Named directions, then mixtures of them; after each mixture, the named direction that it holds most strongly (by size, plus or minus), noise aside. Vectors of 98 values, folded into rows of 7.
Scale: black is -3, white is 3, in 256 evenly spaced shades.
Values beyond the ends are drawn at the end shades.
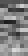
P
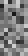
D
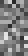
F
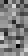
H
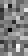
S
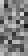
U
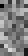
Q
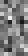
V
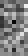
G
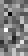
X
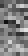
P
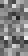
D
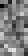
Q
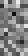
D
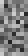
U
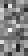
S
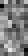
Q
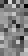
H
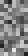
V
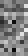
G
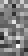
H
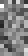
Q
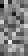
U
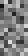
D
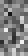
X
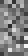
F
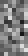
V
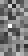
F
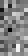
S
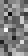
X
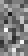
X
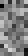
Q
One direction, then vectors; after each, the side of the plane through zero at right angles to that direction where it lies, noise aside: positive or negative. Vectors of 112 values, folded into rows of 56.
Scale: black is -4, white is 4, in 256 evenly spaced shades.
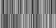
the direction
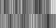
negative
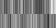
negative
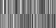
negative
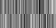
negative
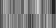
negative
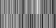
negative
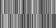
negative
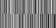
negative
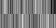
positive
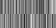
negative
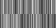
negative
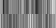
positive
